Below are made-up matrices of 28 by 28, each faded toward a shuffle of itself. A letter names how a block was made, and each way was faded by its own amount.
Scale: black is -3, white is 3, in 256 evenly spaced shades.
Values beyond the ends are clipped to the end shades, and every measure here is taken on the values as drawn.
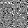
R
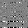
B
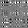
B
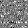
R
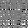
B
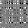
B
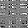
B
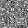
R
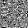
R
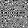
R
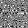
R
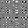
B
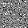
R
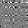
B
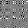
B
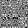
R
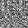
R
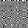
B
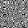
R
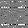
B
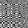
B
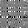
B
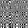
B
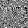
R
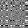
B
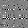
B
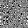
R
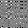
B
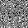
R
